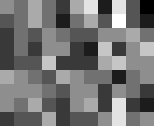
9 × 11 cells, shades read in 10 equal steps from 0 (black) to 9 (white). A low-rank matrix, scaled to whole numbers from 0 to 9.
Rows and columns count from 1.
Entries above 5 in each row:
4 3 1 2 3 2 0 3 2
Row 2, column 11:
1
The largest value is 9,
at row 2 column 9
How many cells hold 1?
6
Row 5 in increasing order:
2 2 2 2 3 3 5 5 6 7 7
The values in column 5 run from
1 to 6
